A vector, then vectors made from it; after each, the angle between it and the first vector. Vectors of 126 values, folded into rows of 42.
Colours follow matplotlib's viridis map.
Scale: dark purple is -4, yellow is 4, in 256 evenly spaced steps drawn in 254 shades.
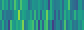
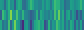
partly opposed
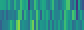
partly aligned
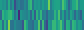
nearly opposite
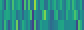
orthogonal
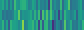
nearly parallel
